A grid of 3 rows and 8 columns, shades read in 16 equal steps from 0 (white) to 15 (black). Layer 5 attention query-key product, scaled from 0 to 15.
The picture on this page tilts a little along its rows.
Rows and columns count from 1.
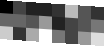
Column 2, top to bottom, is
11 9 12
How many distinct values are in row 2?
6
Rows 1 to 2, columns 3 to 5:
13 13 12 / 10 6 13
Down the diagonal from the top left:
15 9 5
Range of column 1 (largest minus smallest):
12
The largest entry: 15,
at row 1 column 1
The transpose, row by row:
15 9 3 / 11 9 12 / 13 10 5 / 13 6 0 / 12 13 8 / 4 11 11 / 10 10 6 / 12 8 2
